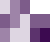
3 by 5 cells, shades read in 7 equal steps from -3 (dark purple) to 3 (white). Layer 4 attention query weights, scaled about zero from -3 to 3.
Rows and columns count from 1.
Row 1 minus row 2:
3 0 -3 4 4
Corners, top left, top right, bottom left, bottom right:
2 3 0 -3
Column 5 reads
3 -1 -3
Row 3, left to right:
0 2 2 -2 -3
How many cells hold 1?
0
